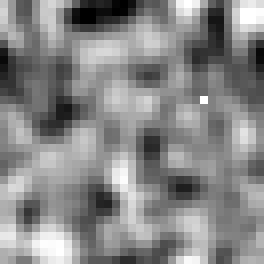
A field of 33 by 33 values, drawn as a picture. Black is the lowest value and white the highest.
Mirror symmetry: none. Grain: blotchy. Ninth with the highest average: bottom left. Histogram: bell-shaped. Lone odd cells: 1, higher than its neighbours. Odd rows or columns: none.
